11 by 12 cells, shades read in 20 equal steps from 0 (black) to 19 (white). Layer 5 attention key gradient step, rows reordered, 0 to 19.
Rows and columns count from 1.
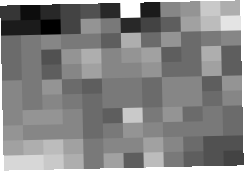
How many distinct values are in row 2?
10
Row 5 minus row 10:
-4 -4 -7 -2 3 0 0 -1 -2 0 6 1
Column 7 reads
19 3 13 11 10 9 9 15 11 10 7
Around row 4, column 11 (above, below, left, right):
9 12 8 7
